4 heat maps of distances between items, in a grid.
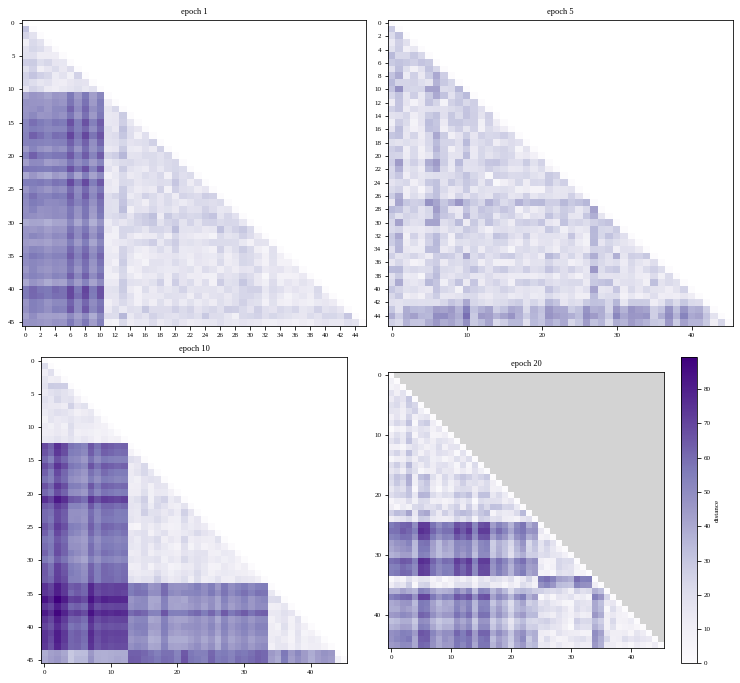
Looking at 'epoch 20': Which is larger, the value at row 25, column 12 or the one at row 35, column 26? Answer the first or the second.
the first
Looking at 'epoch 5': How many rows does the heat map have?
46
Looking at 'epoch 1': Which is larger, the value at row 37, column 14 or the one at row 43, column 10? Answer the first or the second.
the second
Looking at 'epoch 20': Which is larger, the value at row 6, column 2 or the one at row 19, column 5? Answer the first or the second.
the second
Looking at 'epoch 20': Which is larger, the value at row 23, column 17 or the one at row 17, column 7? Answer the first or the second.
the second
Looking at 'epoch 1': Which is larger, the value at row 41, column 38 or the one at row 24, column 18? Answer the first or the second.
the second
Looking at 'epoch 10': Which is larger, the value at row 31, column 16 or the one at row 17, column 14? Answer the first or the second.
the second
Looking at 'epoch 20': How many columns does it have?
46
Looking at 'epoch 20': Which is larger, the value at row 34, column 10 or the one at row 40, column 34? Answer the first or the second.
the second
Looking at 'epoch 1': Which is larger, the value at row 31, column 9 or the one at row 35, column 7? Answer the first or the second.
the second
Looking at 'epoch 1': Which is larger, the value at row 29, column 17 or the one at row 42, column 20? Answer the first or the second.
the first
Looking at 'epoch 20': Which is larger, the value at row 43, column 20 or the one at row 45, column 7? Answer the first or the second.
the second
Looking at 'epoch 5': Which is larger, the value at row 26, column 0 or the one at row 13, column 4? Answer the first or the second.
the first
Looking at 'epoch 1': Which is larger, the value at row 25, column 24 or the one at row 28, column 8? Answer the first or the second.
the second
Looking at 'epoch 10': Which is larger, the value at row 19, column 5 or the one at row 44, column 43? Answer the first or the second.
the first
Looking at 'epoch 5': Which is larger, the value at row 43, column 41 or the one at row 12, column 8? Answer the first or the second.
the first
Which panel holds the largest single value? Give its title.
epoch 10
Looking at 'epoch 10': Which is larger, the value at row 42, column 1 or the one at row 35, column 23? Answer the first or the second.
the first
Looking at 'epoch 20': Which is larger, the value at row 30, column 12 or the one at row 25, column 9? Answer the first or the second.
the second
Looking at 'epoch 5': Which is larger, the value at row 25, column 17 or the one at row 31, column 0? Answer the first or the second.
the second
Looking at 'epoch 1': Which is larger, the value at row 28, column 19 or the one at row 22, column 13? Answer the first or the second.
the second
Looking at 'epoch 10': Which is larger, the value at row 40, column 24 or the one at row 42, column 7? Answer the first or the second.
the second
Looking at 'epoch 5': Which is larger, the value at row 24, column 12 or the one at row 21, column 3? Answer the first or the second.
the second
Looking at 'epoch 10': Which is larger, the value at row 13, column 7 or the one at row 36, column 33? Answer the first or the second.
the first
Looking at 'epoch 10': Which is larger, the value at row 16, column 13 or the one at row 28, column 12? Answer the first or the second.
the second
